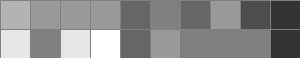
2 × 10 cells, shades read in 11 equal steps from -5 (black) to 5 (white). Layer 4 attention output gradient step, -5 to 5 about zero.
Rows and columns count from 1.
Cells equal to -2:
1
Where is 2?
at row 1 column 1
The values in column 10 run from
-3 to -3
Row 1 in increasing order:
-3 -2 -1 -1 0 1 1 1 1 2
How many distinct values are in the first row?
6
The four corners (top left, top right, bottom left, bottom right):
2 -3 4 -3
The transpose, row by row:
2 4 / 1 0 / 1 4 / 1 5 / -1 -1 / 0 1 / -1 0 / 1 0 / -2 0 / -3 -3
